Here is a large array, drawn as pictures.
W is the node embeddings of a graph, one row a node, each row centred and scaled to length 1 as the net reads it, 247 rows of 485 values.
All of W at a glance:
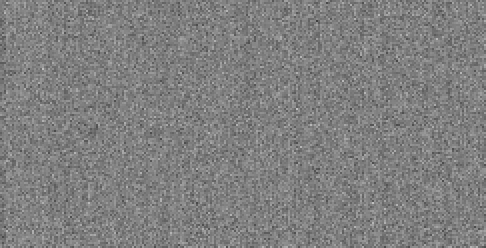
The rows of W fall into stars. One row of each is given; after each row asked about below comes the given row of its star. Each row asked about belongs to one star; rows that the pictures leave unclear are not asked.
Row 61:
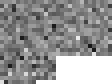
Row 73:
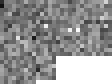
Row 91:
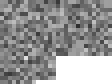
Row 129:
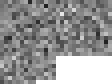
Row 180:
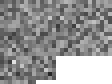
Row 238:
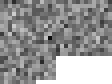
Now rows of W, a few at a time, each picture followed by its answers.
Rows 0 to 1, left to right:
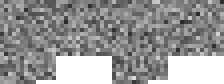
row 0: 61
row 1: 180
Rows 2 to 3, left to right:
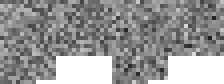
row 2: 91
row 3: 91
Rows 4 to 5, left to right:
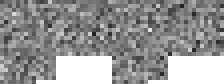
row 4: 129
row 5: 61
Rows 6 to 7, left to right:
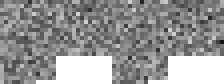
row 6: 91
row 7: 129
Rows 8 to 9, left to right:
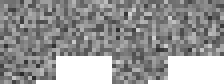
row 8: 180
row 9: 129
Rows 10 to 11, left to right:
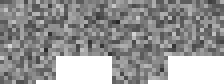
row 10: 129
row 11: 129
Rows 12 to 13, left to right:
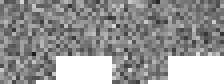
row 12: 61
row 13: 129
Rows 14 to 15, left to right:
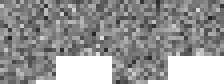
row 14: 129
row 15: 129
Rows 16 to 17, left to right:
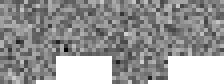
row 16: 238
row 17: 61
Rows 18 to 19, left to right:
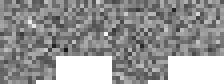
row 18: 180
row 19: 180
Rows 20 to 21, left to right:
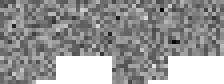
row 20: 129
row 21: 91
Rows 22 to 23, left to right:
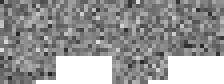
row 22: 180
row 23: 91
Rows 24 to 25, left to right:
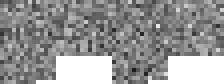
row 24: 180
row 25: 73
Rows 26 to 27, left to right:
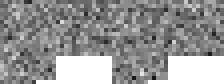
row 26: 129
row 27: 238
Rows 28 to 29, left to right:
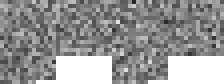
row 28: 91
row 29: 180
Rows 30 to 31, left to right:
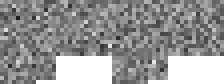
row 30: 61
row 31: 129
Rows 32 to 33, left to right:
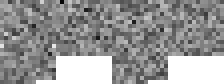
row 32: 91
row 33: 180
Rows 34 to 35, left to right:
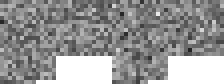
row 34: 129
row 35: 129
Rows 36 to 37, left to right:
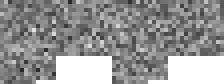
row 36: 73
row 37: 238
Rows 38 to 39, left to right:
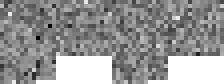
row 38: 238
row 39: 238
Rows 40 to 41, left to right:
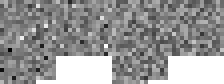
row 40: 73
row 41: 91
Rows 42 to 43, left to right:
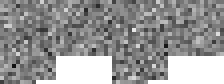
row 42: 91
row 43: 180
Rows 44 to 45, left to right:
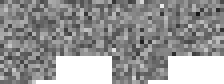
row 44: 129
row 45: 180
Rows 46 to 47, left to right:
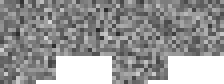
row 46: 180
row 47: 61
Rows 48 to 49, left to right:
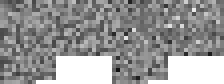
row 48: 180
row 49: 238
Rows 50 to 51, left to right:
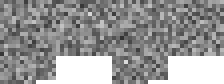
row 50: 129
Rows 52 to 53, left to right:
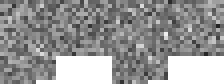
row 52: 91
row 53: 73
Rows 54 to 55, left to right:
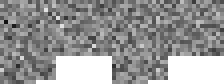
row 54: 129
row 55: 238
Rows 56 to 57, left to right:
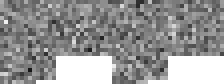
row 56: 180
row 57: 129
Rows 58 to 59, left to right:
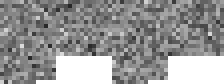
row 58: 61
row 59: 91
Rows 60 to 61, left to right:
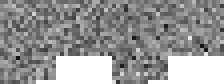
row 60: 129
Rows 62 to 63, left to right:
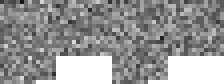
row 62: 180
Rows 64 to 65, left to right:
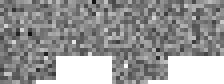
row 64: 180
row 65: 73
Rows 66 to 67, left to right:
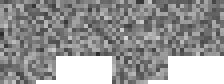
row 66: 238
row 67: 129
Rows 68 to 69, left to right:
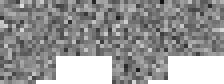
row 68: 180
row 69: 91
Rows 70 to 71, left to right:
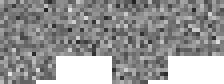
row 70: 61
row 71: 180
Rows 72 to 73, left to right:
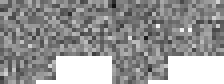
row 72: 73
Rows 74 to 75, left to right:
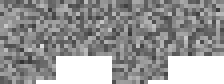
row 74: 91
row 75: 180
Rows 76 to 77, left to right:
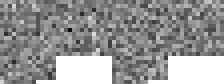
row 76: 61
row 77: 238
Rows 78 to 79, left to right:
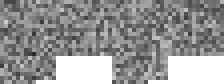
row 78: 180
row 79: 129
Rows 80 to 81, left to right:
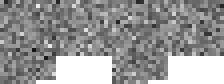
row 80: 73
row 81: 129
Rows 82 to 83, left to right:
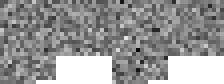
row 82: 129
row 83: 91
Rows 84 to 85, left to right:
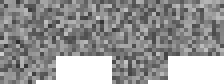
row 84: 238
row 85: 73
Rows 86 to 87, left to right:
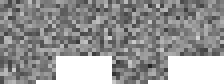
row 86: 180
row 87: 61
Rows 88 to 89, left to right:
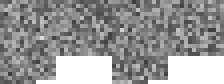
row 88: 129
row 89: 180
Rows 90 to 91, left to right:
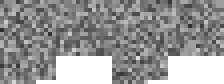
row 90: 238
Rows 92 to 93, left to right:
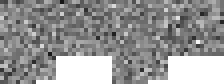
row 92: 91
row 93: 238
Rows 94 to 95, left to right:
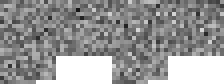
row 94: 238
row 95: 129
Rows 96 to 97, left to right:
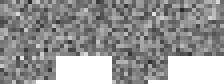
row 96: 129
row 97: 73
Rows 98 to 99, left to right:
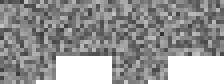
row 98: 238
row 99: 129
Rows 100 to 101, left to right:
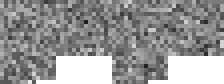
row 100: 91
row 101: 61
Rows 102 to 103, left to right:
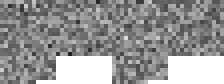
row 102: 61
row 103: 129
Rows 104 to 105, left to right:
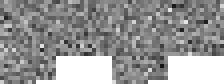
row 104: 91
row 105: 61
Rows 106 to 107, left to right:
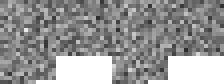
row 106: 129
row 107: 129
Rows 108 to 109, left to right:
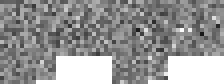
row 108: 238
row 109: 73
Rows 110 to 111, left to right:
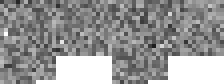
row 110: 91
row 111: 73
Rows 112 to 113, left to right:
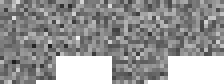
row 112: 61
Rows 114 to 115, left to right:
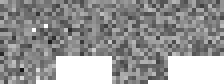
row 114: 73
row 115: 61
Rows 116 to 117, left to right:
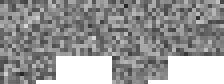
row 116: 180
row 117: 238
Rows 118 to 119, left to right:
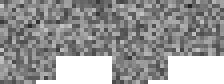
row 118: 129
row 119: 91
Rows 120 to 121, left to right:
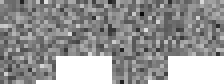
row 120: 180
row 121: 73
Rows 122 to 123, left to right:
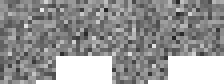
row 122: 180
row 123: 91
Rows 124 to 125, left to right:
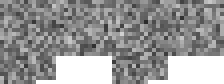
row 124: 61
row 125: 73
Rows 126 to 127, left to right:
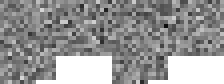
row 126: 180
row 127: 61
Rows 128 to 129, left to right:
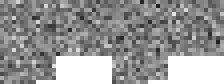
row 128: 61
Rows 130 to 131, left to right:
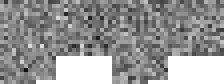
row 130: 91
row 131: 61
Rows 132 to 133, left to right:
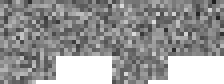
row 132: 129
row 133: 129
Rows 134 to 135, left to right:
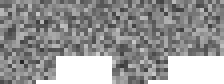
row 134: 129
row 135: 61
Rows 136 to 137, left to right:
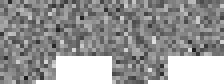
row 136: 238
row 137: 61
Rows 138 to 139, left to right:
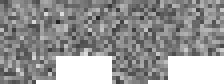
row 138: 129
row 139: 73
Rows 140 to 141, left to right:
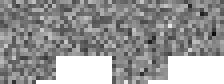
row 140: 61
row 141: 238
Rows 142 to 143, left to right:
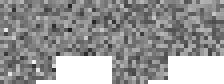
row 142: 61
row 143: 73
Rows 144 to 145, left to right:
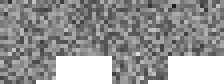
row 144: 91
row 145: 61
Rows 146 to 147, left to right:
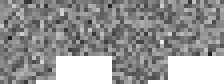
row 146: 129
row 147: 180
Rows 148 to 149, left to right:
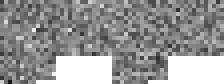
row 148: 73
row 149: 61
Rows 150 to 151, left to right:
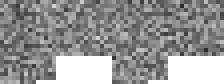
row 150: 61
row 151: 61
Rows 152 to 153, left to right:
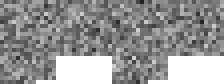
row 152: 129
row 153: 129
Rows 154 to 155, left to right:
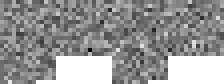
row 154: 180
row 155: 91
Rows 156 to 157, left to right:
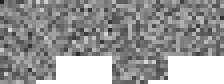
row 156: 180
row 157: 61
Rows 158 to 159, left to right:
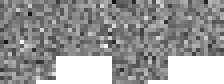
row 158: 73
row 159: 180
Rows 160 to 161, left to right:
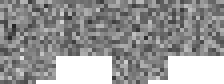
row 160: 129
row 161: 73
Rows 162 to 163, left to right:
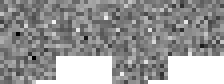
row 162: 73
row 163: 61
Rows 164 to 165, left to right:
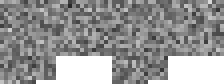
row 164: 61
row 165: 73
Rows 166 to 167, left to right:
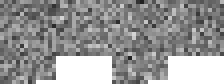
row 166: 73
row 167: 129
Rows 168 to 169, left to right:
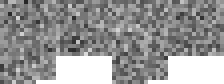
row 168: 129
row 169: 91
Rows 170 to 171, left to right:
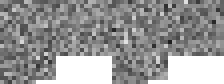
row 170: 73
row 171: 238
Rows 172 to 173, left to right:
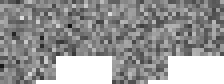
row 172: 238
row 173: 129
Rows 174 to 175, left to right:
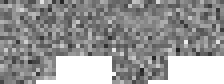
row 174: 91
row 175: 180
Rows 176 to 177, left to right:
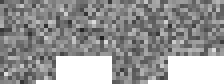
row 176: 180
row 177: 91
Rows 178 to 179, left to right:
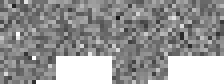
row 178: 73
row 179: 91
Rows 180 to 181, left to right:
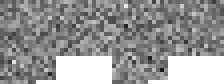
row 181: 129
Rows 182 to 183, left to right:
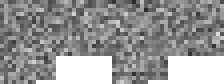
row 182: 61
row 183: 180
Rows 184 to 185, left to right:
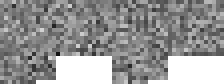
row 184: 61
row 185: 238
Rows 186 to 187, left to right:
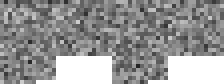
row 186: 91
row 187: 61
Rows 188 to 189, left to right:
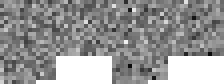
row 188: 61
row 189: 238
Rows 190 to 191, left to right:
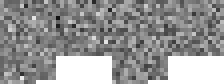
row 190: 180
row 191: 61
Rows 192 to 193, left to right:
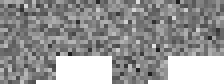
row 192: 61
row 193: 91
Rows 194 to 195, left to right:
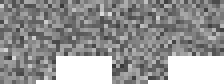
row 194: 238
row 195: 61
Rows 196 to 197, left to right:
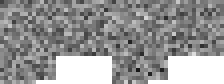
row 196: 238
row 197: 91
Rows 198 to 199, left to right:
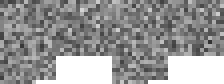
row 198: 238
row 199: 61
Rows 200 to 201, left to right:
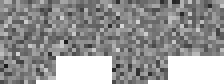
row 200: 91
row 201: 91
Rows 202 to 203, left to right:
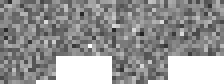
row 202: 73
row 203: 180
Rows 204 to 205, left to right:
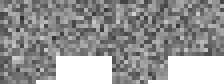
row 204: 180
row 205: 238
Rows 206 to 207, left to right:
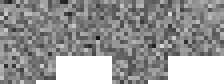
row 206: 91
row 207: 73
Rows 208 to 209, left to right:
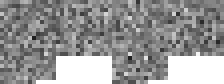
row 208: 73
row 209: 129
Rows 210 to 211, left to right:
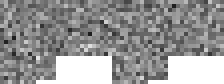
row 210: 73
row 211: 180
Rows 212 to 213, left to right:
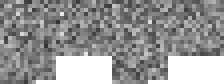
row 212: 129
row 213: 238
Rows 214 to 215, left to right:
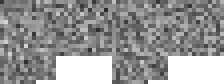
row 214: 180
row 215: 61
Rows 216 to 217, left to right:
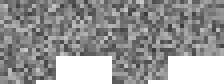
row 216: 61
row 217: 73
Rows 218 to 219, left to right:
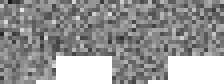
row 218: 238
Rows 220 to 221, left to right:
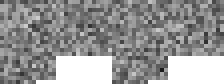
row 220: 91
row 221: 129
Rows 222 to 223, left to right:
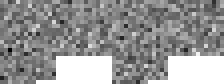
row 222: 73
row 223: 129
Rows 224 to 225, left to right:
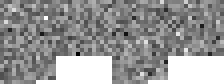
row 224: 73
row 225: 238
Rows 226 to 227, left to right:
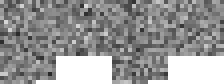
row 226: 180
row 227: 180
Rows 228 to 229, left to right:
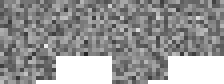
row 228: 61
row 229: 61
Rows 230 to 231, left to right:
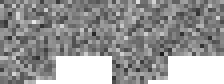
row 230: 129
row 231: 91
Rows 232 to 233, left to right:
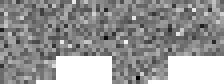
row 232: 238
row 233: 238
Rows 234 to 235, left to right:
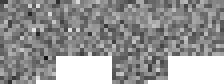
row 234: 73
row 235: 180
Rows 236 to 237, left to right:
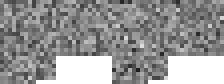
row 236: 180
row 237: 91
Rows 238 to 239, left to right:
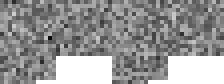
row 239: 91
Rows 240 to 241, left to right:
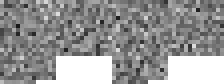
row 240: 180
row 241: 91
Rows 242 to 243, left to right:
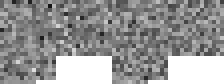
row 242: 238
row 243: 180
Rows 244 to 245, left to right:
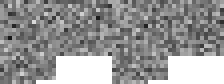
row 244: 129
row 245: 91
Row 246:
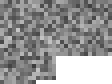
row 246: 61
